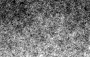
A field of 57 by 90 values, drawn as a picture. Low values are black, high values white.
Odd rows or columns: none. Ninth with the highest average: bottom middle. Ninth with the lowest average: top left. Stripes: none. Slope: up to the bottom. Histogram: bell-shaped.
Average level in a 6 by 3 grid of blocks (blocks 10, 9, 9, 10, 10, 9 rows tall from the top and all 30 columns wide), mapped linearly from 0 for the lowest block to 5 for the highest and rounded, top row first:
011 / 021 / 232 / 333 / 444 / 555
